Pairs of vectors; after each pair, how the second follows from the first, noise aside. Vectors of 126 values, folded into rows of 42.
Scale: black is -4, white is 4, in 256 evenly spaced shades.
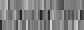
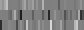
partly zeroed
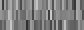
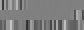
partly zeroed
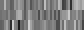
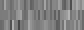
shrunk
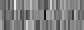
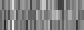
shuffled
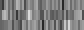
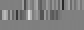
partly zeroed
